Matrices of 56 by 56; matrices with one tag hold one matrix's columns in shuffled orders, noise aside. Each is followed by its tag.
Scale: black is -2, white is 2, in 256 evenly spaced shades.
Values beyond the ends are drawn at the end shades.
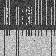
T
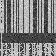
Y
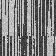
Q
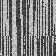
Q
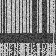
Y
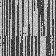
Q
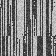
Q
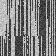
Q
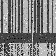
Y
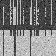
T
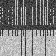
T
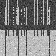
T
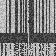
Y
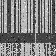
Y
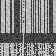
Y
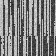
Q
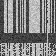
Y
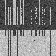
T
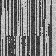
Q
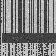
Y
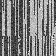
Q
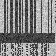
Y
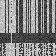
Y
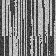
Q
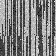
Q
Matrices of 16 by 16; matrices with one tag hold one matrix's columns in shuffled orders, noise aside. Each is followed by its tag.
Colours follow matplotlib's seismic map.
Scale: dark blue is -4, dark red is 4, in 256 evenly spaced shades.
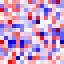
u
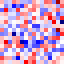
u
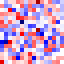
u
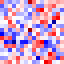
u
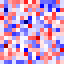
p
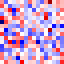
u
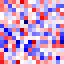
u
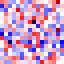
u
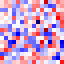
u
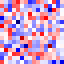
p
